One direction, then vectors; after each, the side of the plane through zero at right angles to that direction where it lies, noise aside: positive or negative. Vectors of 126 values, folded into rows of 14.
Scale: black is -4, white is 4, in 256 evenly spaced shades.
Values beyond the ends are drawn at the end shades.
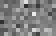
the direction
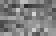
positive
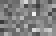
positive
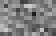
negative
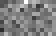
positive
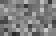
positive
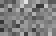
positive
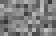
positive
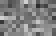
positive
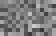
negative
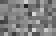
positive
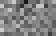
negative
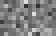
positive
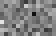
negative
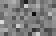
negative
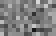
negative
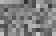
negative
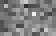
positive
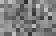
negative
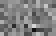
negative
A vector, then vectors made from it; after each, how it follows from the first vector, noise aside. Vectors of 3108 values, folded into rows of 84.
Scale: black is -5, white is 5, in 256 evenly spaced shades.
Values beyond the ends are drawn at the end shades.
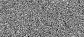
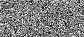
scaled up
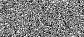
scaled up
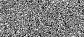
scaled up
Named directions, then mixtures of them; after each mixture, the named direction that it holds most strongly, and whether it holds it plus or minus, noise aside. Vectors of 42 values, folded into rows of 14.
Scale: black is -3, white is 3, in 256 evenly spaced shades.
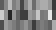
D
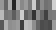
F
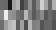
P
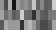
F, plus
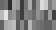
P, plus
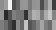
P, minus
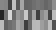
D, minus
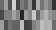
F, minus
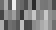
F, minus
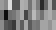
P, minus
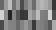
D, plus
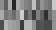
F, plus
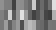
F, plus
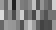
F, plus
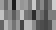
F, plus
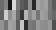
F, minus
